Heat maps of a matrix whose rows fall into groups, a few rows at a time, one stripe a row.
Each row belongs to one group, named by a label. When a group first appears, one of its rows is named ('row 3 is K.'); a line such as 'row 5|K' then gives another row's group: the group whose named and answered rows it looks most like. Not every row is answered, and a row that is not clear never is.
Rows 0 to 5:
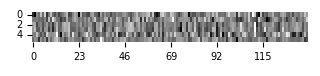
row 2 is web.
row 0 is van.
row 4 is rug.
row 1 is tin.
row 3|web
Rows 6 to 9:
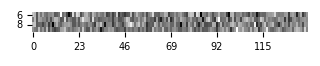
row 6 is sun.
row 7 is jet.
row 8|web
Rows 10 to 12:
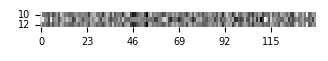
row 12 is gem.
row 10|gem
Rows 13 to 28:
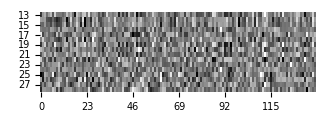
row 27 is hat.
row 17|gem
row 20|web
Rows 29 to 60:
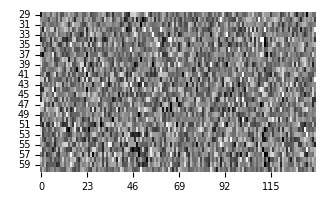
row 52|rug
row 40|sun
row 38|jet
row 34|van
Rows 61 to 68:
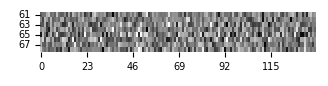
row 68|web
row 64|gem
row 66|jet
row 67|rug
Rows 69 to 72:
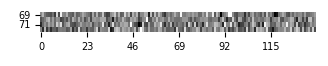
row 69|tin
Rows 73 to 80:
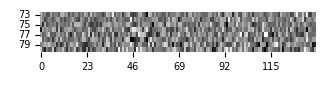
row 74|van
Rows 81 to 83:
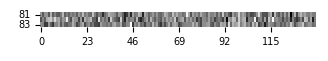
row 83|van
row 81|web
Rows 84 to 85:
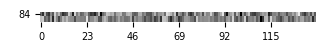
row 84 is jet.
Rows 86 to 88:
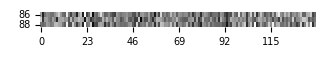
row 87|jet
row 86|sun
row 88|sun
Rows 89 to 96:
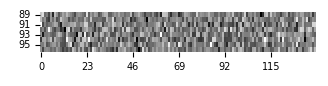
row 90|gem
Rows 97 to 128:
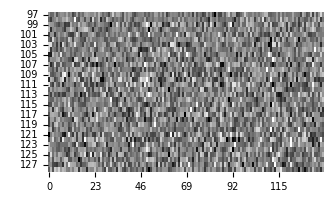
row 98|sun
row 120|web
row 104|gem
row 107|rug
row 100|jet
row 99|web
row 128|sun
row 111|rug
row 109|hat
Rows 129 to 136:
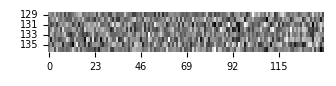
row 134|sun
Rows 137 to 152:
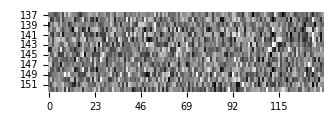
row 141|rug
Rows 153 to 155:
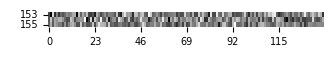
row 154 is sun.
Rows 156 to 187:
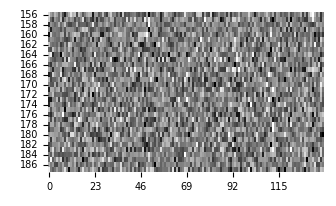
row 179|hat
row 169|hat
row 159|jet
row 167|rug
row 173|van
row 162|gem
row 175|jet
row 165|tin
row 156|jet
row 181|jet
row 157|rug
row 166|sun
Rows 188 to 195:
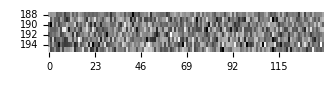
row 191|hat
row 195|rug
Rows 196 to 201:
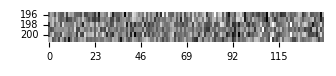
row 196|tin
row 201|web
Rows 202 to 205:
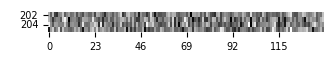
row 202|gem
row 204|hat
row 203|hat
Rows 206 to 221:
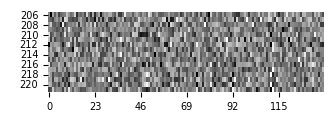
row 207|van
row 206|sun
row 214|gem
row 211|hat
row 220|web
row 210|gem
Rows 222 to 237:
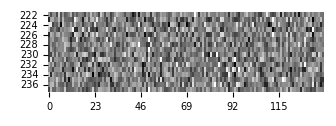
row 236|tin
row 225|rug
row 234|jet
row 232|jet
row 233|rug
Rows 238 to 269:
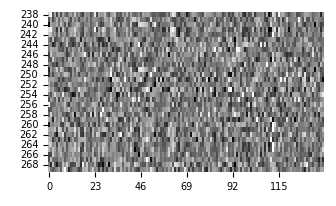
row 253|web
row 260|hat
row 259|web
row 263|web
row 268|jet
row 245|tin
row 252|gem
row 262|gem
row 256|hat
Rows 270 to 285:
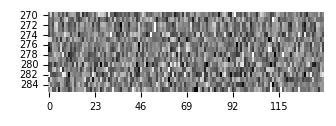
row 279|tin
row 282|hat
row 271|hat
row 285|web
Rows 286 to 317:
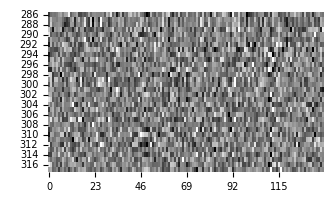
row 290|gem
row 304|rug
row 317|web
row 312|gem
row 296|tin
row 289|rug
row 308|sun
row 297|van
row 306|tin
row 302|web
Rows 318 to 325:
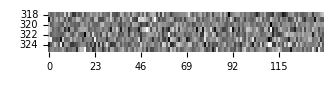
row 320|gem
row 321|web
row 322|sun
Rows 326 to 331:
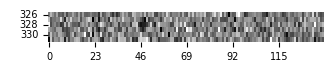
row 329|jet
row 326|tin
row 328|gem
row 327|jet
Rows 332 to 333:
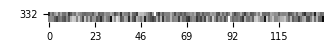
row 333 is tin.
